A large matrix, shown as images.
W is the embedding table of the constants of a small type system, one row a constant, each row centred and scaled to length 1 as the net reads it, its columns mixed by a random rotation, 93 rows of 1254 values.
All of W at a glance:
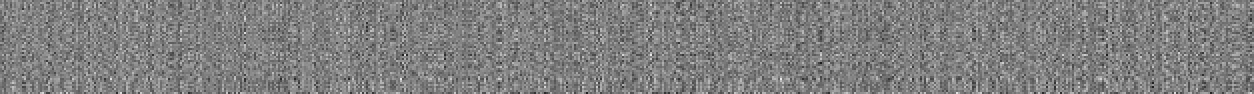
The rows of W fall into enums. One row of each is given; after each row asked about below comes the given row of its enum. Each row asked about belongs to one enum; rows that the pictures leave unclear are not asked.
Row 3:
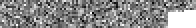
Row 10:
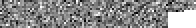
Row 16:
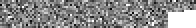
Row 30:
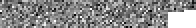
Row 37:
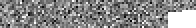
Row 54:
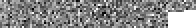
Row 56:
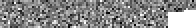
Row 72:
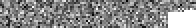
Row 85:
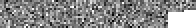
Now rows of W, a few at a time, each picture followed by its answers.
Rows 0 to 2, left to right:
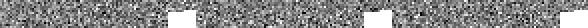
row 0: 54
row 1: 56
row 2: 37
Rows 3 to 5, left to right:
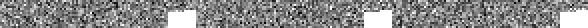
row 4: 54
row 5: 72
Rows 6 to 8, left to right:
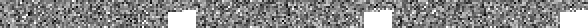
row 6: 37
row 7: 72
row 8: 72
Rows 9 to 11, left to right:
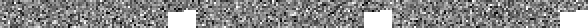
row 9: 56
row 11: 54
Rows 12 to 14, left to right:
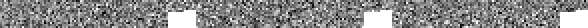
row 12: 54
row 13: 3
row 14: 56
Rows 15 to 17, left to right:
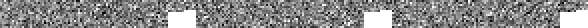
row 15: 54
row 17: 10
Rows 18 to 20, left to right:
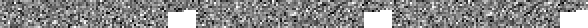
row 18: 56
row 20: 10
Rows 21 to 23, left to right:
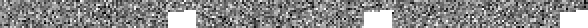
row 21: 54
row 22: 3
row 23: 30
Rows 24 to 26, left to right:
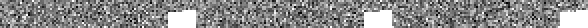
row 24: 37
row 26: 3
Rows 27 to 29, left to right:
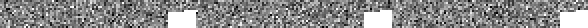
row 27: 85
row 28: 30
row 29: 54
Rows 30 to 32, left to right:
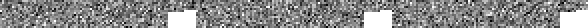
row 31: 85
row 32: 10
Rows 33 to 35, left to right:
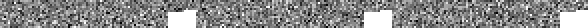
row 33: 56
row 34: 85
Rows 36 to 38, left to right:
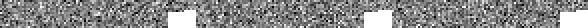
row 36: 10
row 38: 85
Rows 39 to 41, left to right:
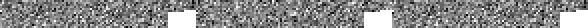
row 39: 30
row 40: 10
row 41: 30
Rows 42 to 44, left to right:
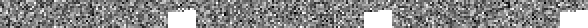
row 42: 72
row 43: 37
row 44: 3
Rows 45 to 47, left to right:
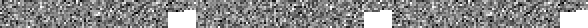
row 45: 10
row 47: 10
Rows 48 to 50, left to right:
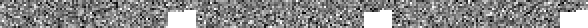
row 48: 3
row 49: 56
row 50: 10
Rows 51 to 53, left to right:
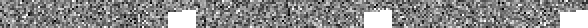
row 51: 37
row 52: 72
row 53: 16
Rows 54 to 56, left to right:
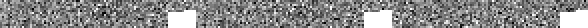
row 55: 54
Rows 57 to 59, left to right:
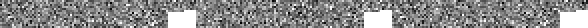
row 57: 16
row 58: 54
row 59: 16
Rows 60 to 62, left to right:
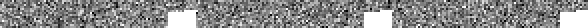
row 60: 3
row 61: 30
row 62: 85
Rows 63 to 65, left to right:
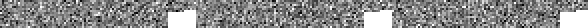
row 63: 10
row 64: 54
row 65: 85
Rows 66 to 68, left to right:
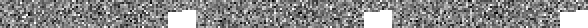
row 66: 37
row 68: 54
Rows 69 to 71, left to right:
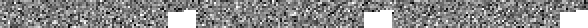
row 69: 56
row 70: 10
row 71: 30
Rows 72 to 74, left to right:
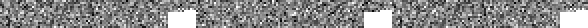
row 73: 10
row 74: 72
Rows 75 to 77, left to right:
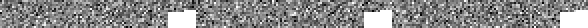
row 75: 30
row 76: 10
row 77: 37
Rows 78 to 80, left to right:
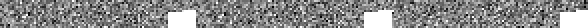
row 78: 37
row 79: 37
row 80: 30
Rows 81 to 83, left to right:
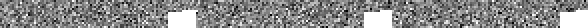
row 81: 37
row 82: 30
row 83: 56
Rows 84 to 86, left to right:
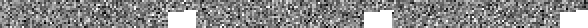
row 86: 30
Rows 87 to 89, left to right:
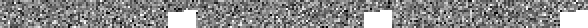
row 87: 56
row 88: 30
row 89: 54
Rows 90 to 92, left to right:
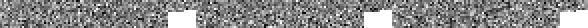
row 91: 56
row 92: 3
